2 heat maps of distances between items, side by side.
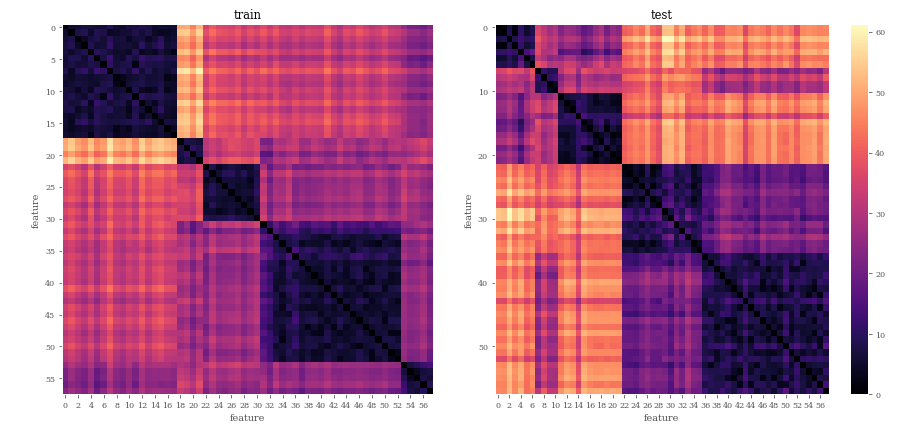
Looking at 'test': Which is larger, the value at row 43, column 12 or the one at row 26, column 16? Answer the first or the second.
the second
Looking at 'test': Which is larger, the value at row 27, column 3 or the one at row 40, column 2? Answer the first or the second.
the second
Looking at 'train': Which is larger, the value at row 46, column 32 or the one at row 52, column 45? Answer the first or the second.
the first
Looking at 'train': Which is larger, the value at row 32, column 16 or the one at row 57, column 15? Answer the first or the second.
the first
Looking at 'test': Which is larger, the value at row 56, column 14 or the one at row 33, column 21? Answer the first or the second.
the second
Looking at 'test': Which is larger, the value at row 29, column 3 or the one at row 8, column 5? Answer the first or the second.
the first
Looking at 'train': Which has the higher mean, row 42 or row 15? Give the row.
15
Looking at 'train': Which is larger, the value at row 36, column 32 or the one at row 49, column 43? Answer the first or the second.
the first
